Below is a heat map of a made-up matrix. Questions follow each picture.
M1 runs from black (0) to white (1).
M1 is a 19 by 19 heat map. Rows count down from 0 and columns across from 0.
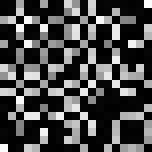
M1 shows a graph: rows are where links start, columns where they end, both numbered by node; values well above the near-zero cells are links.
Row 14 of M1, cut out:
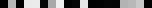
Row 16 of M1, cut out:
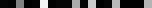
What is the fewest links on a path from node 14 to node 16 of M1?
1
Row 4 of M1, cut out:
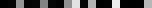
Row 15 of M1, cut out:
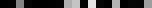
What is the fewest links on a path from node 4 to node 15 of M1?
2
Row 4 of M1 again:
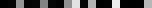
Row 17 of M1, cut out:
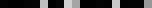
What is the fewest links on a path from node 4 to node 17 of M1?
2
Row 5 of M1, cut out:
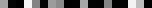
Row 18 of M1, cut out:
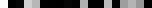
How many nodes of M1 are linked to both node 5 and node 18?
7
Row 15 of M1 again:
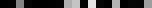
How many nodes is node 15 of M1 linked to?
6
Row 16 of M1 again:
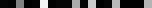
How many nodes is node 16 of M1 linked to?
6
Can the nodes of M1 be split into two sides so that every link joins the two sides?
yes
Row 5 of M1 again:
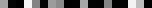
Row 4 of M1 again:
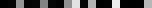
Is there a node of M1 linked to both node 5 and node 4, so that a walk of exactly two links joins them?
no
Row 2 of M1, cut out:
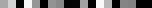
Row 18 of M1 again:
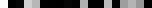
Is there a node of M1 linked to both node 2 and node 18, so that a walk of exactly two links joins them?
yes
